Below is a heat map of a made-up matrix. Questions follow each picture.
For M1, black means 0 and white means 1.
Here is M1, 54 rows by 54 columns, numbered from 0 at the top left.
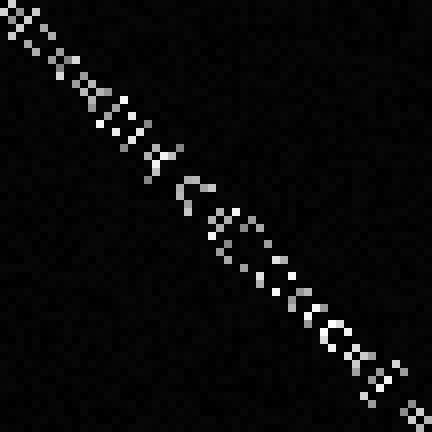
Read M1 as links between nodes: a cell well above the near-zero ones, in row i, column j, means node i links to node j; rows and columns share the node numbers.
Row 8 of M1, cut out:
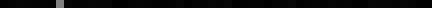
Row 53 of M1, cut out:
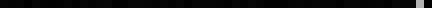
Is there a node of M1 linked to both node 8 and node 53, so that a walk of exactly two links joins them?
no
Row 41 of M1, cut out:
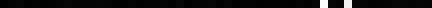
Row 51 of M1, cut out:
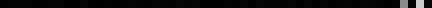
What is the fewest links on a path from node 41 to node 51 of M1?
5
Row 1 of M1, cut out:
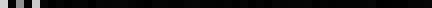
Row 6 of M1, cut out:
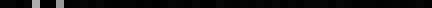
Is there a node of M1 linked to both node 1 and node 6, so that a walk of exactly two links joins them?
yes
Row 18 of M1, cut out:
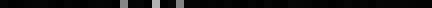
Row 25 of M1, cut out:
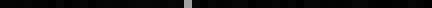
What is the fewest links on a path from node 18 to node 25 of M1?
3
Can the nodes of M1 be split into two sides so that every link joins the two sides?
yes
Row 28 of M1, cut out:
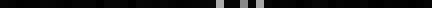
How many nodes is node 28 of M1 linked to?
3
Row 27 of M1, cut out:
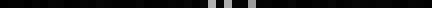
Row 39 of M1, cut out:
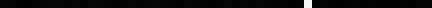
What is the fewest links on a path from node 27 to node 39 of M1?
6
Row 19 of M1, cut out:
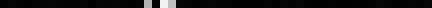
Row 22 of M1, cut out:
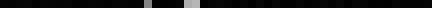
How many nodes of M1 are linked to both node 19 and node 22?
1
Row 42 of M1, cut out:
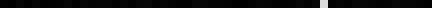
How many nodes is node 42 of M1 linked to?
1
